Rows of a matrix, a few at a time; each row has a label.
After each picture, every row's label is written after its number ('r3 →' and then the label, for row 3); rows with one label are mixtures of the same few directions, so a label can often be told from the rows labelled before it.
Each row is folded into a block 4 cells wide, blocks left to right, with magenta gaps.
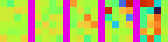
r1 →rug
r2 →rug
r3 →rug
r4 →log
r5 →rug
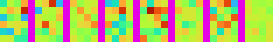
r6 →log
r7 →log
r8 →rug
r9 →rug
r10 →rug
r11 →log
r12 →log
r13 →log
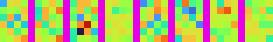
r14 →rug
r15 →rug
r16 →log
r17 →rug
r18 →rug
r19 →rug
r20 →rug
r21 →rug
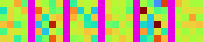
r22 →log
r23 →log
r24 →rug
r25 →log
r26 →log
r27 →rug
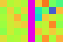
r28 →rug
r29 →rug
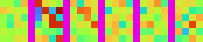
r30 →log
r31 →rug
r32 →rug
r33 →log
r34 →log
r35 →log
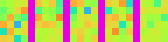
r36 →log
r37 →log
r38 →rug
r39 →log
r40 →log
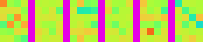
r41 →rug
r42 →log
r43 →rug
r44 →log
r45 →log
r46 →rug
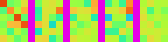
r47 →rug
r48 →log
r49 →log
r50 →log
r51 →rug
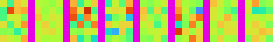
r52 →rug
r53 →rug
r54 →rug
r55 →log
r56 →rug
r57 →log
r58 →rug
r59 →rug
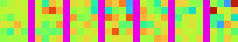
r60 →log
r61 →rug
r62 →log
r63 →log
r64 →log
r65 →rug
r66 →log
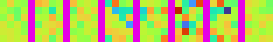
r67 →rug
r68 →rug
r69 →rug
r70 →rug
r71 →rug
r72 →log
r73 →rug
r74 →log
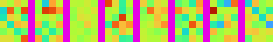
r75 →rug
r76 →rug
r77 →rug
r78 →rug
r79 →rug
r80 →log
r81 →log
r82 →rug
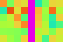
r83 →rug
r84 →rug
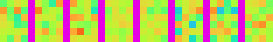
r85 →rug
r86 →log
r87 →log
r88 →rug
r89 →rug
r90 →log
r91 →rug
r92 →log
